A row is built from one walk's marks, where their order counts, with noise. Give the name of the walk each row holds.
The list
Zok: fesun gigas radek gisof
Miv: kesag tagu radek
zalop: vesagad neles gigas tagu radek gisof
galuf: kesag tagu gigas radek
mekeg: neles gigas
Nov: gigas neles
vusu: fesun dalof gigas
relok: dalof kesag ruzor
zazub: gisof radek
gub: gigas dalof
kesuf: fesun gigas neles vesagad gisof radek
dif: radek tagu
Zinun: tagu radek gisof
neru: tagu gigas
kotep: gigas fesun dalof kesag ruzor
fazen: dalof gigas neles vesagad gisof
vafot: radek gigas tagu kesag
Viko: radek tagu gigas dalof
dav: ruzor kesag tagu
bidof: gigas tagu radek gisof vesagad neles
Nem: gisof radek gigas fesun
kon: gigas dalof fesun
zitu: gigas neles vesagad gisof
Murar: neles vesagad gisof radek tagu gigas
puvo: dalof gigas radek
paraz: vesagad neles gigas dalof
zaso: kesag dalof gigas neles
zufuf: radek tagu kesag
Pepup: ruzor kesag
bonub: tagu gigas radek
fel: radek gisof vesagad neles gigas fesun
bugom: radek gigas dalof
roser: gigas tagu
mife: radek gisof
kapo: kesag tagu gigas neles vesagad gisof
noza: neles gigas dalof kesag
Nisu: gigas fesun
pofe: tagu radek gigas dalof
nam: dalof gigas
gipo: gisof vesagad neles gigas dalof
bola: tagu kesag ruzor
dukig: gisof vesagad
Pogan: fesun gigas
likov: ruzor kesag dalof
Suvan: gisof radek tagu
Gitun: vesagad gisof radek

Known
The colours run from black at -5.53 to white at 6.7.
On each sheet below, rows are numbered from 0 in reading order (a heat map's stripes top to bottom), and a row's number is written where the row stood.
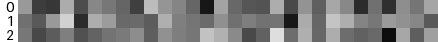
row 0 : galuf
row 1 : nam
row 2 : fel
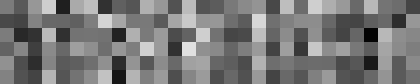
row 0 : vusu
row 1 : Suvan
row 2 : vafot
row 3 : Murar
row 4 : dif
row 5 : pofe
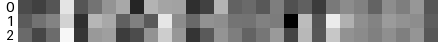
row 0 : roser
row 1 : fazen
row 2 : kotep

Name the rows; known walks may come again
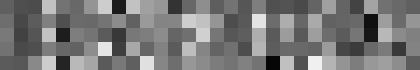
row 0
neru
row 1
fel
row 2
bugom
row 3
Zinun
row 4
fazen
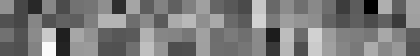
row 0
zufuf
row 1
zazub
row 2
puvo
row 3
kon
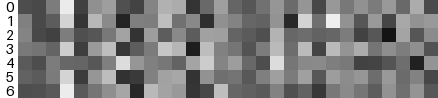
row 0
Nisu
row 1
zaso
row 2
dif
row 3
kesuf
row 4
Suvan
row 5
Pogan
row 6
roser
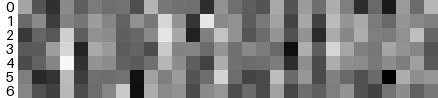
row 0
Miv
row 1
Murar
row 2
zitu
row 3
nam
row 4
gub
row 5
vafot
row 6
pofe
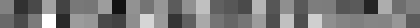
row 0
Viko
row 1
kotep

